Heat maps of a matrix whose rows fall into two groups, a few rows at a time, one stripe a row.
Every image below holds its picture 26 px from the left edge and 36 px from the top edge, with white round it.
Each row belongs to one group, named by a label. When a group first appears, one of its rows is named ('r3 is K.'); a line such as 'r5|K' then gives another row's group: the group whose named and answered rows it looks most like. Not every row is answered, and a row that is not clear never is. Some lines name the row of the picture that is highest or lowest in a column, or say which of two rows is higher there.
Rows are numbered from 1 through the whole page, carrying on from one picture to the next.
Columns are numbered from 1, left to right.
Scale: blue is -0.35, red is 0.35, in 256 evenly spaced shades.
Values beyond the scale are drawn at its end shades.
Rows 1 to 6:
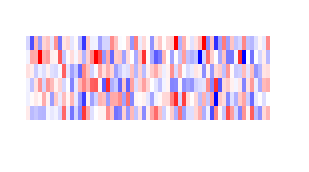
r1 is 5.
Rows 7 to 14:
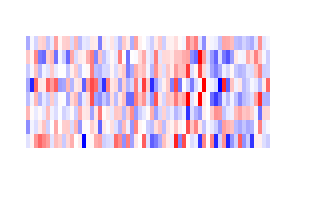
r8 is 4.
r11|4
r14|5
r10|5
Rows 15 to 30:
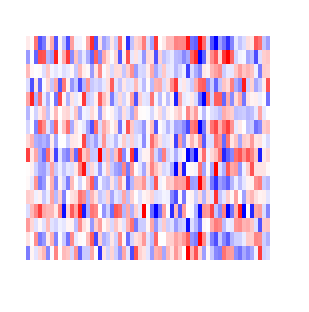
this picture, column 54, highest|27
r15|4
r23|4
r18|5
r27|5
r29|4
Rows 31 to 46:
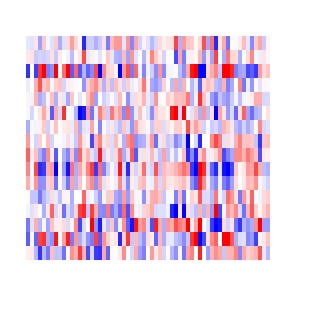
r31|5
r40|4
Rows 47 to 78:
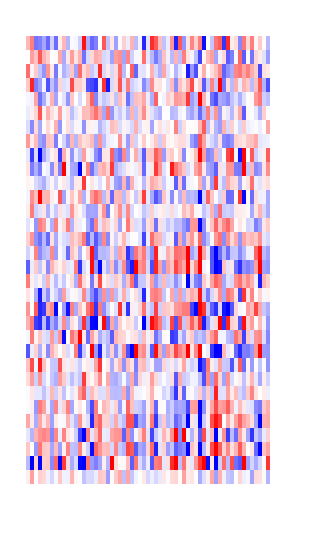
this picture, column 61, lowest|50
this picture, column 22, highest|77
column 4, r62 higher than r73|No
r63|4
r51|4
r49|4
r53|5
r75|5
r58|5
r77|5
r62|4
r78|5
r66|4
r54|4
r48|5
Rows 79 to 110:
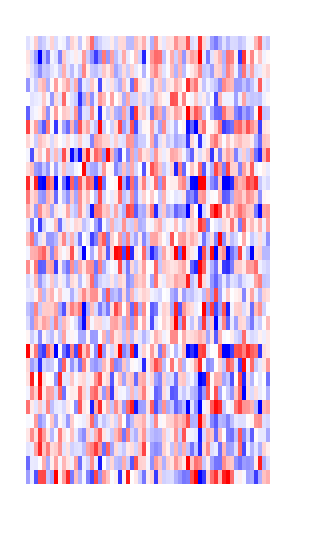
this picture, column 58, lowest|110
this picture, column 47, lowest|87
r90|4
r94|5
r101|4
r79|4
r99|5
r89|4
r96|4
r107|5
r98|5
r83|5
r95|4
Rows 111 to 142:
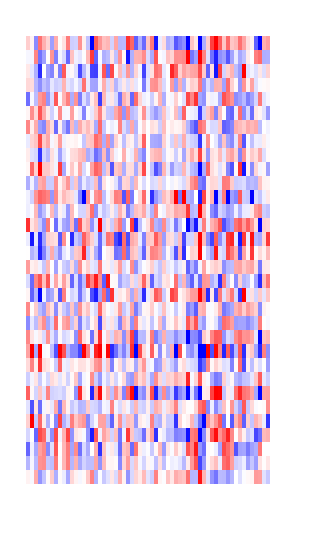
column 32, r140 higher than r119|No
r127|4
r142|4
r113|5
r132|4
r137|5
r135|4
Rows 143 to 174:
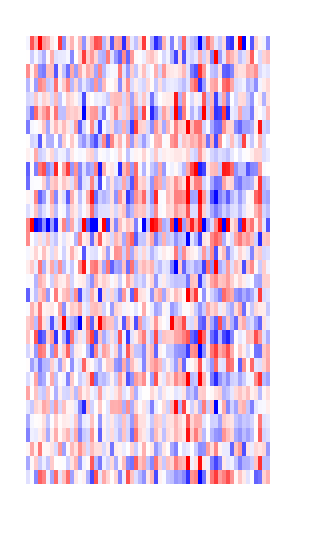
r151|4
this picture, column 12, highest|164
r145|4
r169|5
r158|5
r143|5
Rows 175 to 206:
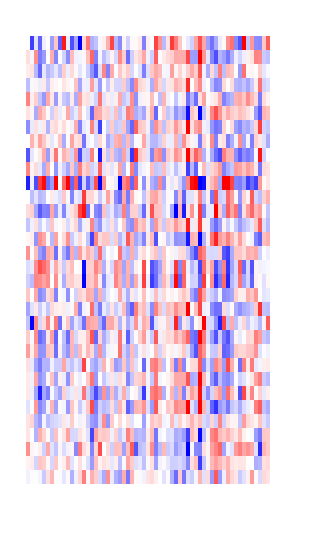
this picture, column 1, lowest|185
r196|4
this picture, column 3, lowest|185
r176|4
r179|4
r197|4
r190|4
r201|4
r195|5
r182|5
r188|4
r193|4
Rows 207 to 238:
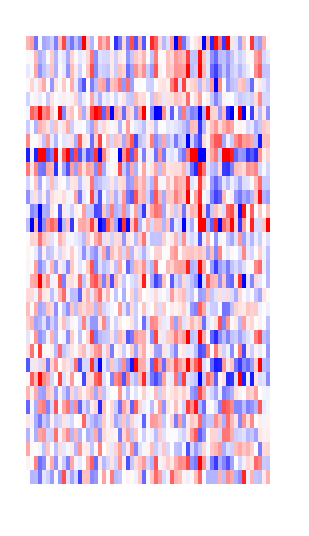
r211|4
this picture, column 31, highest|220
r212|5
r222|5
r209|4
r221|5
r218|4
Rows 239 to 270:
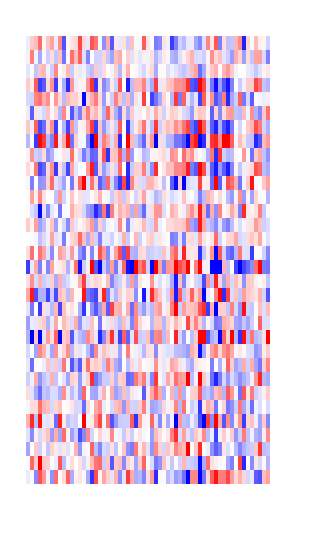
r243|5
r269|5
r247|5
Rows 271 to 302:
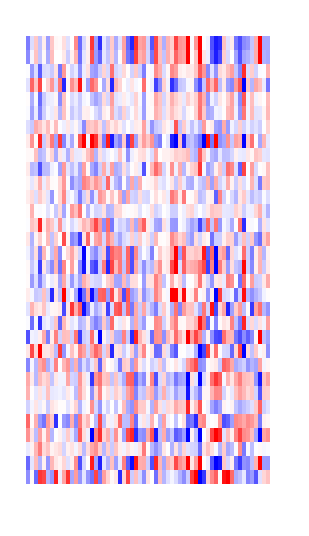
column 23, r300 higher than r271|Yes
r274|5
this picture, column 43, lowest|298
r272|4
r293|5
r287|5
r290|5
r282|5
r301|4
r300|5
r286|5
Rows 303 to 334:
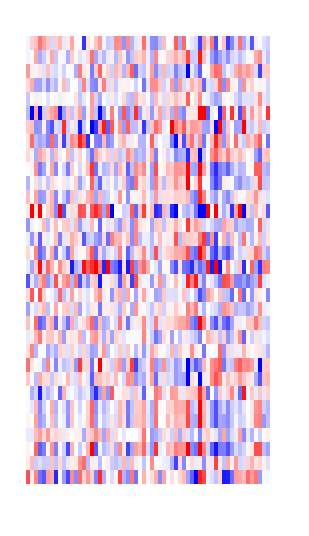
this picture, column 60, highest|319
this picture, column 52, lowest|315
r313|4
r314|4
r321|5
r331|5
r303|5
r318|4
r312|4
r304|4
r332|4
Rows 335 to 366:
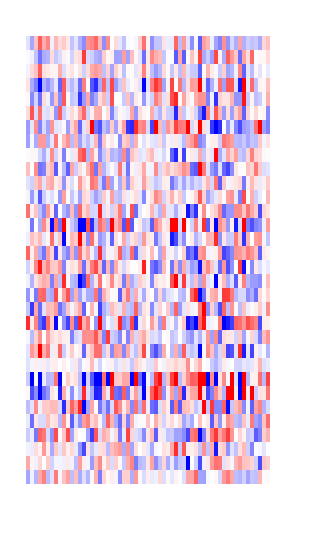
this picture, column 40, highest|348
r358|4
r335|5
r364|5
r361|5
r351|5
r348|5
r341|4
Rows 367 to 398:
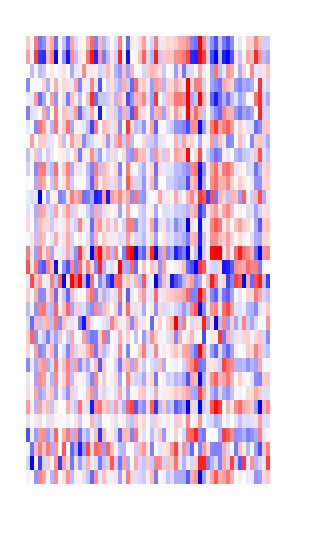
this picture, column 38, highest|387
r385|4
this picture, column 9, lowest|397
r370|4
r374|5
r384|5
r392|4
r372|4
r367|4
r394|4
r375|4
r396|5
